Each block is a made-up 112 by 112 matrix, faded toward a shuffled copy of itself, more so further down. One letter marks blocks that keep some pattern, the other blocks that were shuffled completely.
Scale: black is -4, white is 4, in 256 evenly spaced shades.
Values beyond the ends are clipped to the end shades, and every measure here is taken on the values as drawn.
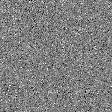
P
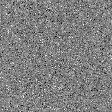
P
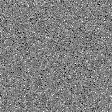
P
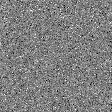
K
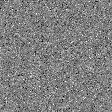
K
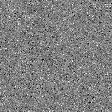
P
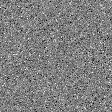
K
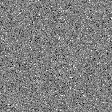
P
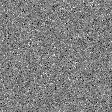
K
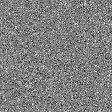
P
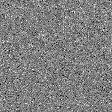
P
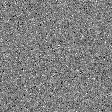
K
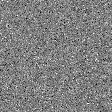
K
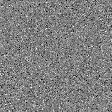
P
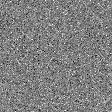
K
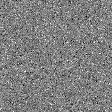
P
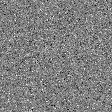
K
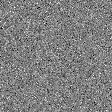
K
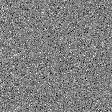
P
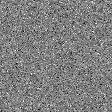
K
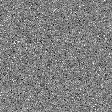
P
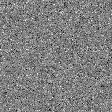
P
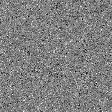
P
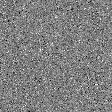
P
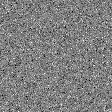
K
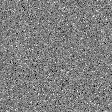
K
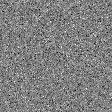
K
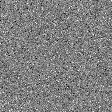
K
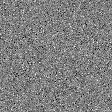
K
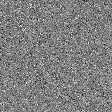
P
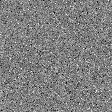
K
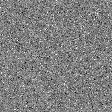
P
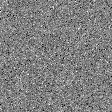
K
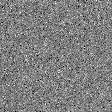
P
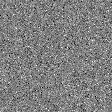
P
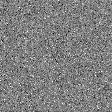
P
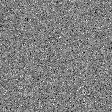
P
